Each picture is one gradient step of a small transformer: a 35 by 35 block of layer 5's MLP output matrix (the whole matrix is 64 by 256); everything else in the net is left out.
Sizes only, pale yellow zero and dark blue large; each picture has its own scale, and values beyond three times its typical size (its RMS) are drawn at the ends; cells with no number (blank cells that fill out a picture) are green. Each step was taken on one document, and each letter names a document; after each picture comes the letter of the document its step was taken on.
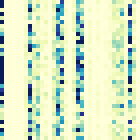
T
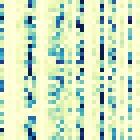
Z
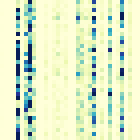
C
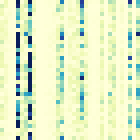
Z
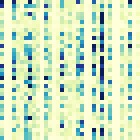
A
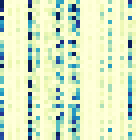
T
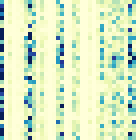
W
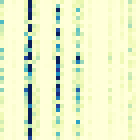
T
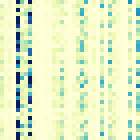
Z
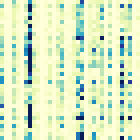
A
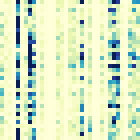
W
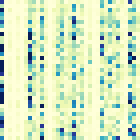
W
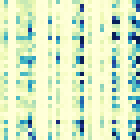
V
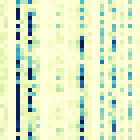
Z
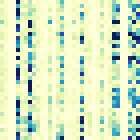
V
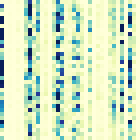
T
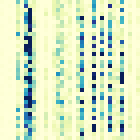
C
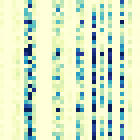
C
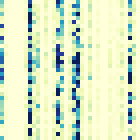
T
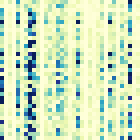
W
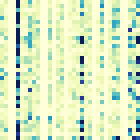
V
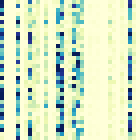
T
